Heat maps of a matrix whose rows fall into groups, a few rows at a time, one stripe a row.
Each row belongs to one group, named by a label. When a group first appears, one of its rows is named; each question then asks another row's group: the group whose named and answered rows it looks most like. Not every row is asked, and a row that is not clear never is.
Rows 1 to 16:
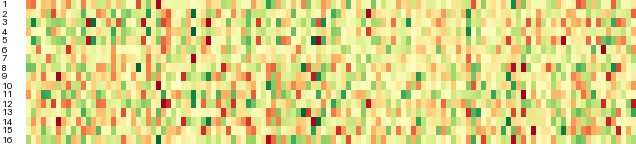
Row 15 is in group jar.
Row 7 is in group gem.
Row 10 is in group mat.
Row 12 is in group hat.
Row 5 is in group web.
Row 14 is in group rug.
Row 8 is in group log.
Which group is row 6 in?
hat
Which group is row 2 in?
hat
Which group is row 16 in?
log
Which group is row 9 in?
rug
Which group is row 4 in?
hat
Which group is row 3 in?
web
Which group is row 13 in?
log
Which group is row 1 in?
mat
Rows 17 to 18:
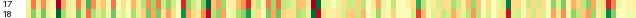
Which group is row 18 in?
web
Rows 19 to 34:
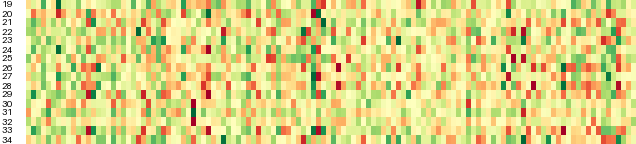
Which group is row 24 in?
web
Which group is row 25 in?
log
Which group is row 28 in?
jar
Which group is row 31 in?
hat
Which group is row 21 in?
web
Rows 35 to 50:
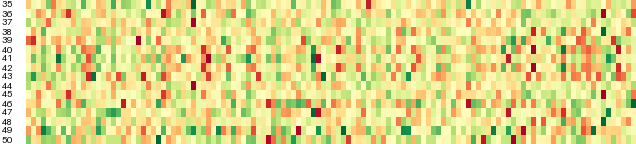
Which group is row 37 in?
gem
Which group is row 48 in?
jar
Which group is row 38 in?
jar
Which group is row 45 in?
hat
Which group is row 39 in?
mat
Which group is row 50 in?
log
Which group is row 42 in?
jar
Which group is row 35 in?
hat
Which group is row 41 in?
web
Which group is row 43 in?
web
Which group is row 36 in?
hat
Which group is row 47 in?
web
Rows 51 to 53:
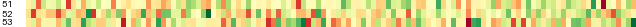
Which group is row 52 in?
rug
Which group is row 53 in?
log
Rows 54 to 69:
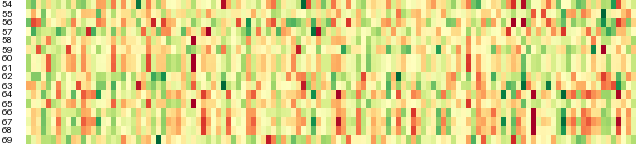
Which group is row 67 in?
jar
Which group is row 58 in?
gem
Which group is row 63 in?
mat
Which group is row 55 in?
jar
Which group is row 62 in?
mat
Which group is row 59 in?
hat
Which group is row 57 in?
web
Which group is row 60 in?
gem
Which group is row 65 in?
gem
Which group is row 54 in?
log
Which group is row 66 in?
jar
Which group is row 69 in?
log
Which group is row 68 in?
jar
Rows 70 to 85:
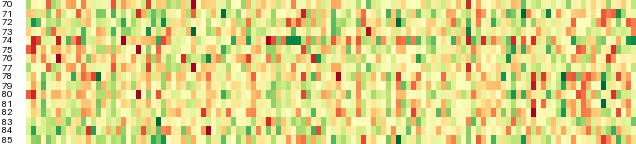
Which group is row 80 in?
mat
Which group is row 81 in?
jar
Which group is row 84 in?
web
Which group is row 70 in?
gem
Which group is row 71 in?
mat
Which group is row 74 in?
log
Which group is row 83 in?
log
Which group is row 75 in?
mat
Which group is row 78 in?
jar
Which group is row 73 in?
hat
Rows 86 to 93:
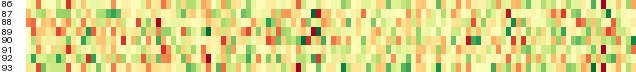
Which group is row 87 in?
web
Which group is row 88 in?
mat
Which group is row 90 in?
log
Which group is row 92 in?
web
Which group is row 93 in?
hat
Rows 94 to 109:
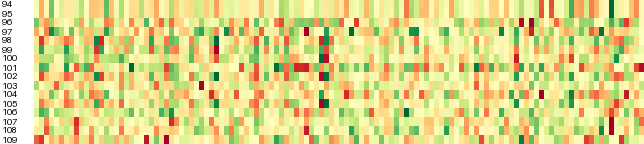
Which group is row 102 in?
rug
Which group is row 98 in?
rug
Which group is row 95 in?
jar
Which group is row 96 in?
log
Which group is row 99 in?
web
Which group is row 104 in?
jar
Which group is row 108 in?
hat
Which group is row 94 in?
jar
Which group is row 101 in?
mat
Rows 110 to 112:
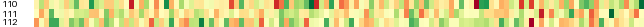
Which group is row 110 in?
log
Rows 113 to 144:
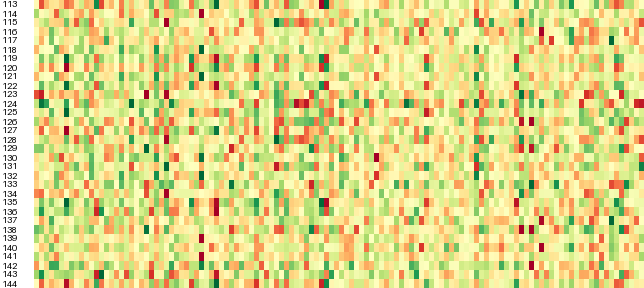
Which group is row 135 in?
web
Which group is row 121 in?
hat
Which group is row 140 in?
jar
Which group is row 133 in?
mat
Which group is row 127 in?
rug
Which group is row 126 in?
log
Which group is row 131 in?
log
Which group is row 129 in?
log
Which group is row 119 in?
web
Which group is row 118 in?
hat
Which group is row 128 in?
mat
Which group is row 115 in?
mat
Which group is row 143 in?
web
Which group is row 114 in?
gem
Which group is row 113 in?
rug
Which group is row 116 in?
jar
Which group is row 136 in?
web
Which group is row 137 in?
jar
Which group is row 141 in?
gem
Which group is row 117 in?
jar
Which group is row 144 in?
rug
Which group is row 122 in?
web
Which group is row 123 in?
mat
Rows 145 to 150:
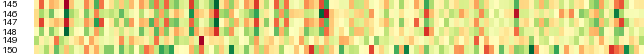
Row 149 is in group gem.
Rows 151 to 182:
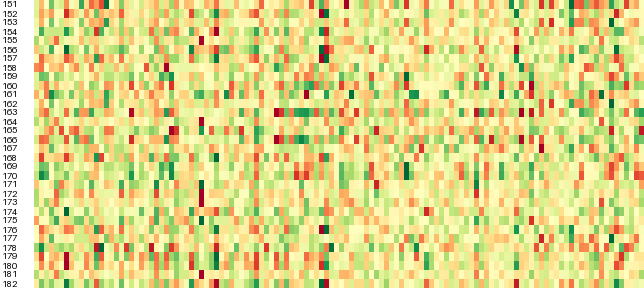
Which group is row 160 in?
log
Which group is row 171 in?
hat
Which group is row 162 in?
jar
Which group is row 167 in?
jar
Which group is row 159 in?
mat
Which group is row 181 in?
gem
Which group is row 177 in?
jar
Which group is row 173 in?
gem
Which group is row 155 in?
gem
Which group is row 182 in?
web
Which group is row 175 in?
hat
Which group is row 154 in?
web
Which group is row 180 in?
rug
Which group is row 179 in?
rug
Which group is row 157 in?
rug
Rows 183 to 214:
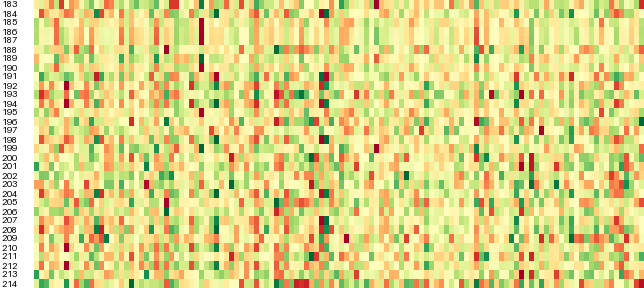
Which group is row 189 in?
hat
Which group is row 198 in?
rug
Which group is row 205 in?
mat
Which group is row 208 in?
rug
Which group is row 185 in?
gem
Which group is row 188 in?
mat
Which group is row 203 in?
mat
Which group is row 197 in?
jar
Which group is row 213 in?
log
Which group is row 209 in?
jar
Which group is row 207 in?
rug
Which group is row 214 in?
mat
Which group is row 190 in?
gem
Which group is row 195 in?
gem
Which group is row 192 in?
rug
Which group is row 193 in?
log
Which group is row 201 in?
log
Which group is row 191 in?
web
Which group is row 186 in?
gem
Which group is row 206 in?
log
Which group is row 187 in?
gem
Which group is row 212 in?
rug
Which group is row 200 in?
log
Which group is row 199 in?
hat
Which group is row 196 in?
log
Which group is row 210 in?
rug
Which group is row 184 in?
rug
